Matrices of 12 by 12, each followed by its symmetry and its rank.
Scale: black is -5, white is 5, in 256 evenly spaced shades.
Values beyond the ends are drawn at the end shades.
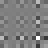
symmetric, rank one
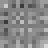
symmetric, rank two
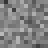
neither, full rank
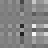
neither, rank one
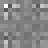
symmetric, rank two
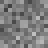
symmetric, full rank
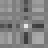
symmetric, rank one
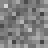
symmetric, full rank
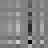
neither, rank one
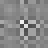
symmetric, rank two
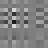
neither, rank one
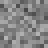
neither, full rank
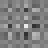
symmetric, rank one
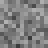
neither, full rank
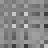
symmetric, rank two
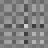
symmetric, rank one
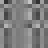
neither, rank one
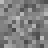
neither, full rank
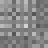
symmetric, rank two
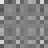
symmetric, rank one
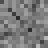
symmetric, full rank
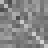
symmetric, full rank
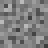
symmetric, full rank
